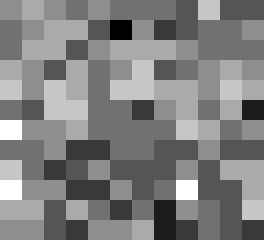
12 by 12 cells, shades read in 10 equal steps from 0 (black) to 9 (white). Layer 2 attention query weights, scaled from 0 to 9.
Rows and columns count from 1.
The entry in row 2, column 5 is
3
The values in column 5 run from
2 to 5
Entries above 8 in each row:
0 0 0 0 0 0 1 0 0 2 0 0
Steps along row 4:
down down up down up up down up up up down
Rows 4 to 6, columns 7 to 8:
7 3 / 7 6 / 2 5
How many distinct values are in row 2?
6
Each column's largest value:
9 6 7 7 5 7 7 6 9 7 7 7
